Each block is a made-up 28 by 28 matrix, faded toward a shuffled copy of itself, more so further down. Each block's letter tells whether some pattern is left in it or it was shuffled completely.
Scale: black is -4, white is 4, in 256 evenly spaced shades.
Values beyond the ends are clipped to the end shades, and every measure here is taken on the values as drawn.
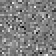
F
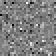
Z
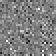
Z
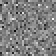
Z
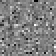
Z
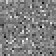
F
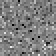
F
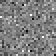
F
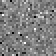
F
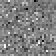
F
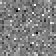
F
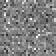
Z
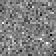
F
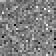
F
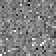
F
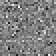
Z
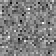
F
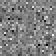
Z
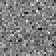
F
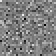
Z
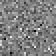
F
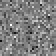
F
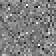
Z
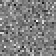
F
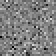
Z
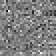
Z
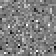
F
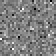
F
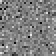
F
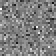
F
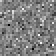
F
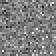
F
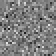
F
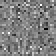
Z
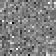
F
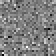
Z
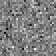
F
